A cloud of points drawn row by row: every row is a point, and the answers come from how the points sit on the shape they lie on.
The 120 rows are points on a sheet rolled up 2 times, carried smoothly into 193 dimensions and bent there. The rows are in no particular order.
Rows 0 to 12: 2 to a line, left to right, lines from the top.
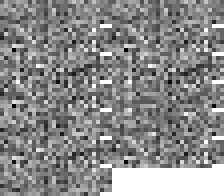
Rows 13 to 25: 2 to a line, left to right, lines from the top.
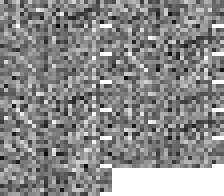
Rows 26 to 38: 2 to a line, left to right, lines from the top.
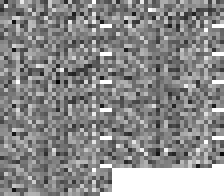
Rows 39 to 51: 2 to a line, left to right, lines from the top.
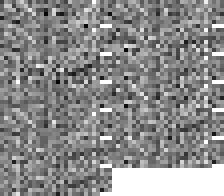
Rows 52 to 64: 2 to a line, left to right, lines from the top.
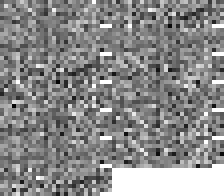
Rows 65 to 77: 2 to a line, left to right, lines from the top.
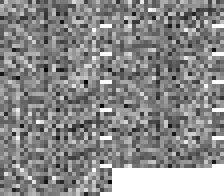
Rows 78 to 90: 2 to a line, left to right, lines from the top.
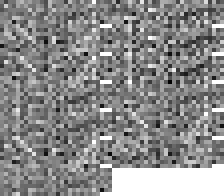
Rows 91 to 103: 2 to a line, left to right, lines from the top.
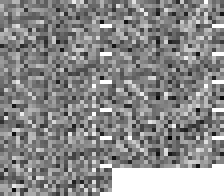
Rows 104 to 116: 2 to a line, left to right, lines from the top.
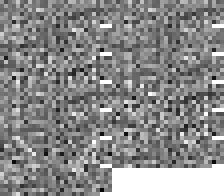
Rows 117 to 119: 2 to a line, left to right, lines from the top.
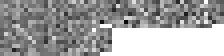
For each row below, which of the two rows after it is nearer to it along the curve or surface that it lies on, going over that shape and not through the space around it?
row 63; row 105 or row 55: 105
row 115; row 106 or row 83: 106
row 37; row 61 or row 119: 61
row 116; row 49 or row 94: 94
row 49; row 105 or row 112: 105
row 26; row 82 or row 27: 82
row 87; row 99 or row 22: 99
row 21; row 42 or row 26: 26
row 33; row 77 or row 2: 77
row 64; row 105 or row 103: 103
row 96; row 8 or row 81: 8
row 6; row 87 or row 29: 87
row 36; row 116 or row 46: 116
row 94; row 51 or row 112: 112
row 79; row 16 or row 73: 73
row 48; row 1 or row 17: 17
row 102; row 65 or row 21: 65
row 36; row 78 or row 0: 0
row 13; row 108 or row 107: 108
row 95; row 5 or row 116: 116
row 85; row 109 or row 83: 109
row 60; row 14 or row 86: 14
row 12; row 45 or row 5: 45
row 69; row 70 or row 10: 70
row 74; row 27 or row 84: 84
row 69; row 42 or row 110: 42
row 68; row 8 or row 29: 8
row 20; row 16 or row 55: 55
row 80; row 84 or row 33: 33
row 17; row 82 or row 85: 85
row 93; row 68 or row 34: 68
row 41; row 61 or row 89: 89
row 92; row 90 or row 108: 108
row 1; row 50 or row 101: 50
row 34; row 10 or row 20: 20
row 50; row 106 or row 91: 91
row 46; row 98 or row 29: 98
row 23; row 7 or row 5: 7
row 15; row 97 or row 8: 97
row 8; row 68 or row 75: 68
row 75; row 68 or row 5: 68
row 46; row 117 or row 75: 75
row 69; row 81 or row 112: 112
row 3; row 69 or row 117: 69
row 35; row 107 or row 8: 107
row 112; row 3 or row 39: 39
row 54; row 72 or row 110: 72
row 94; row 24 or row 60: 60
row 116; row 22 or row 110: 110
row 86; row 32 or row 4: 32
